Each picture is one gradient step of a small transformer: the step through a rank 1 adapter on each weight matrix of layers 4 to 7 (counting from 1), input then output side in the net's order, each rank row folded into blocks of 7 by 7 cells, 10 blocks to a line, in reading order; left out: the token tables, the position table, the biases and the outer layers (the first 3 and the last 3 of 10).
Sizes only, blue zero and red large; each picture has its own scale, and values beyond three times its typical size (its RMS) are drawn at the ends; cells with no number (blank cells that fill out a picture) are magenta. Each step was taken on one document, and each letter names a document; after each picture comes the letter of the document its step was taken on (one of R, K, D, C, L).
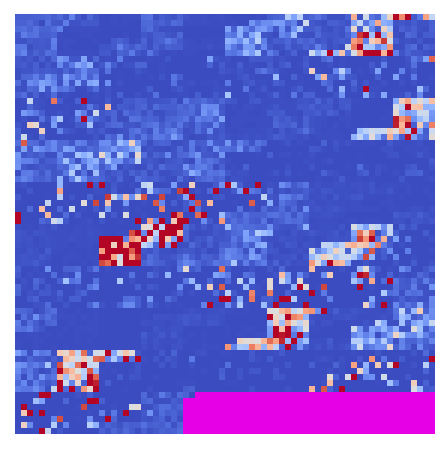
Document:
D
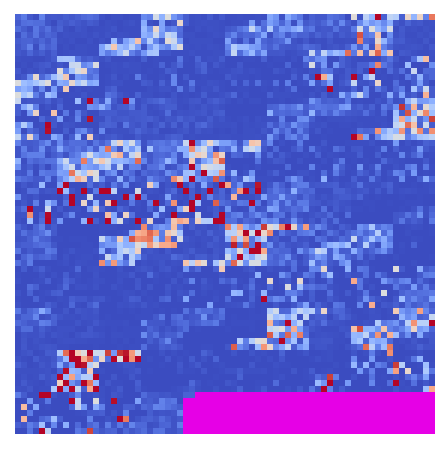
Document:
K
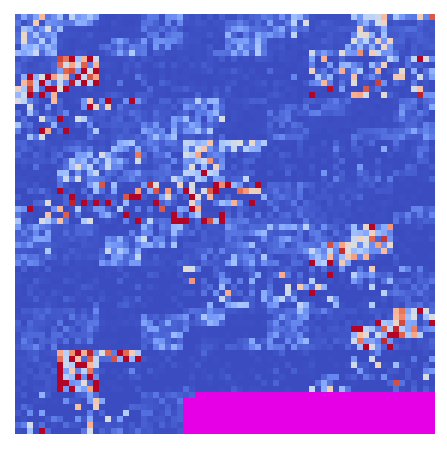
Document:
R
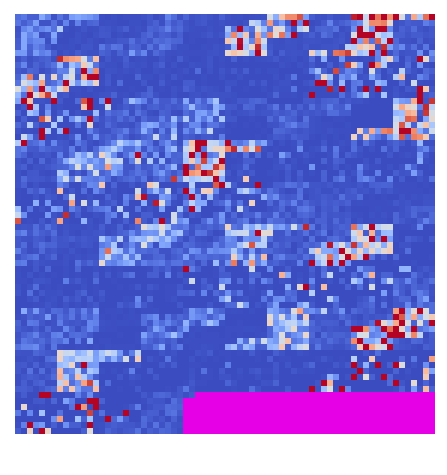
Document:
R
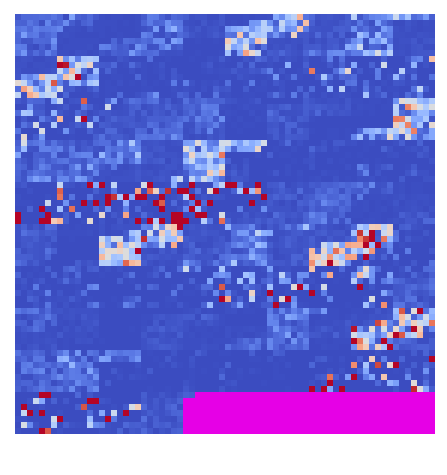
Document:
D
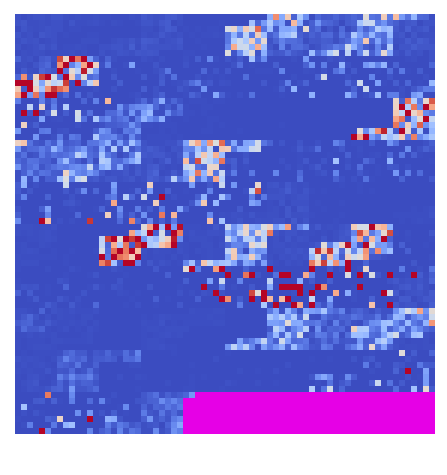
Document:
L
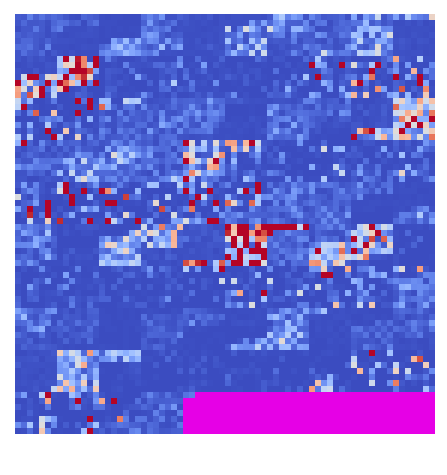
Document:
K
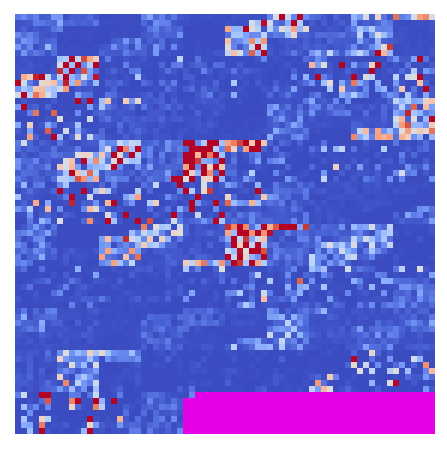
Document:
K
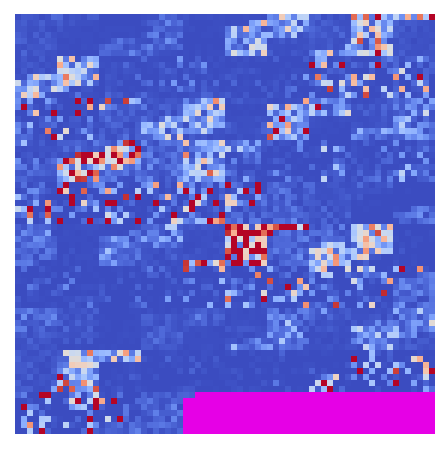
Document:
K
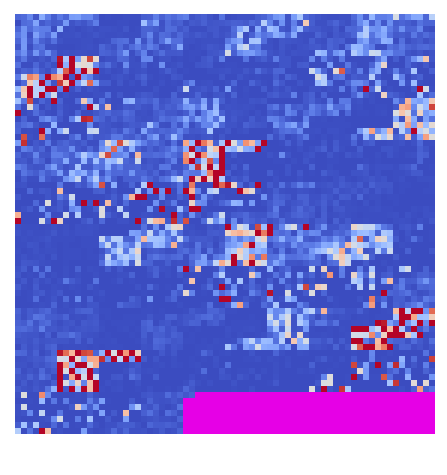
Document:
R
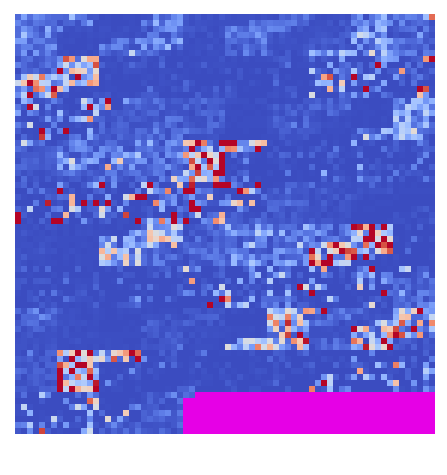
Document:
R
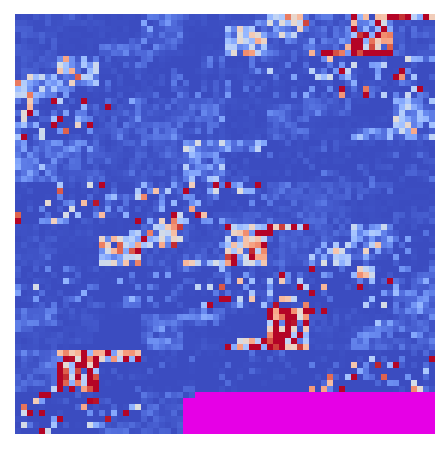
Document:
D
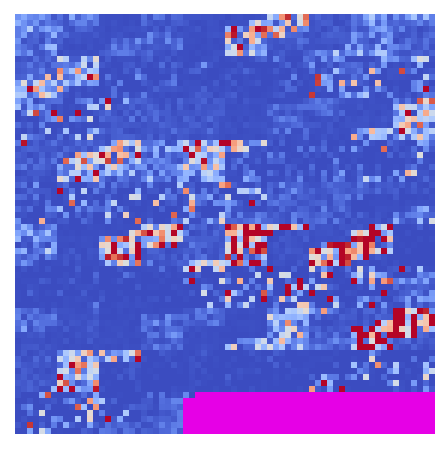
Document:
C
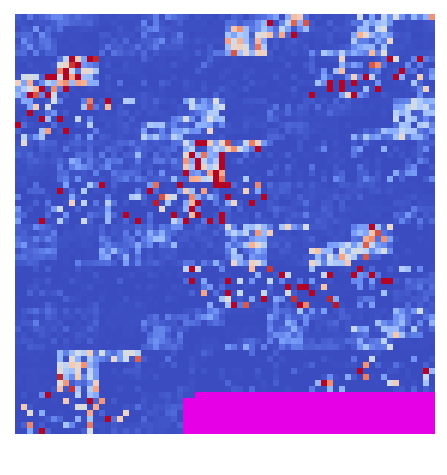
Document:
C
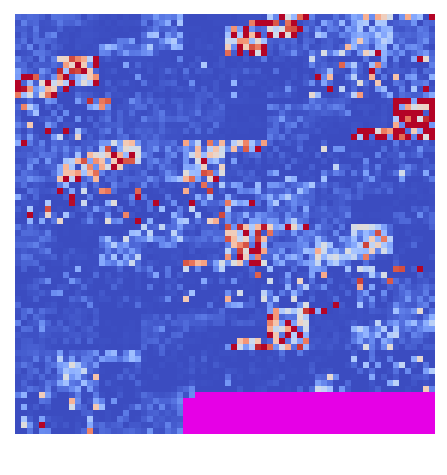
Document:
K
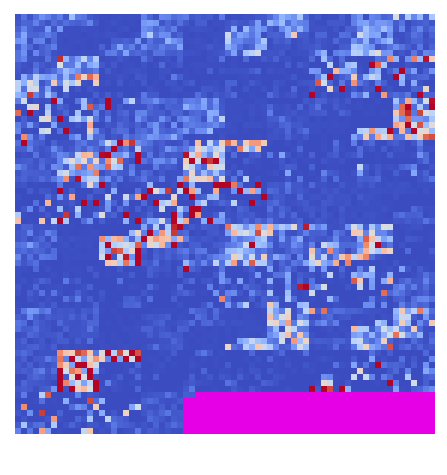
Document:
R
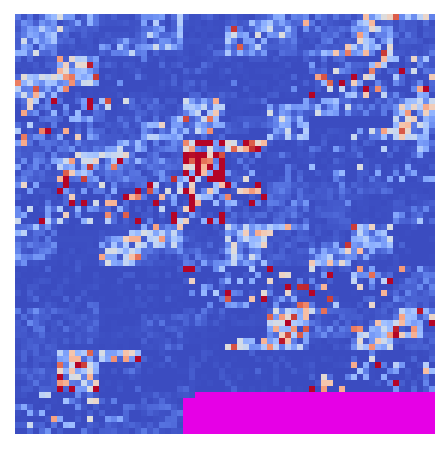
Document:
C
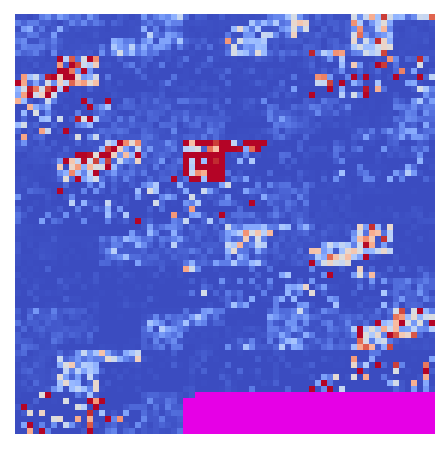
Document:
C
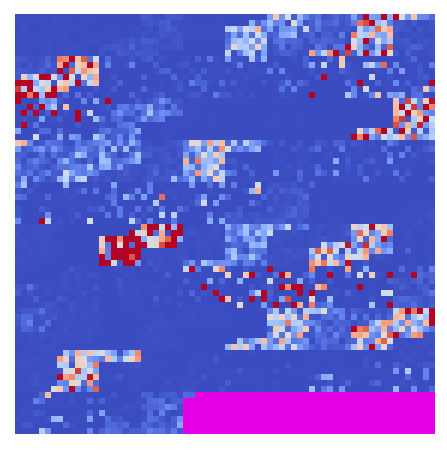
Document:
L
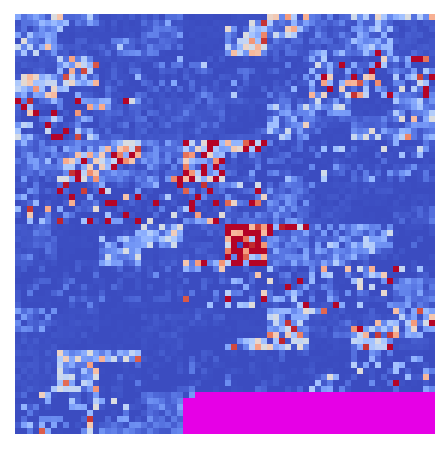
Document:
K
